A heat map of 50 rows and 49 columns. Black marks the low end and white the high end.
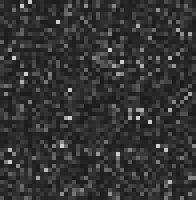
Average level on the scale: 20%. Seam: none. Histogram: skewed, a long tail of high values. Stripes: none. Slope: none. Grain: fine.
